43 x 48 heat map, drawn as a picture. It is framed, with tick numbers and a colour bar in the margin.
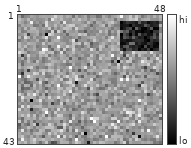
Mirror symmetry: none. Odd patch: lower, in the top right. Histogram: skewed, a long tail of low values. Average level on the scale: 60%. Ninth with the lowest average: top right.
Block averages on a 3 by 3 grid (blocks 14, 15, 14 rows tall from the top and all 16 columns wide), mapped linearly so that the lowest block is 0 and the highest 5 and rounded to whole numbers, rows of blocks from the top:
5 5 0 / 5 5 5 / 5 5 5
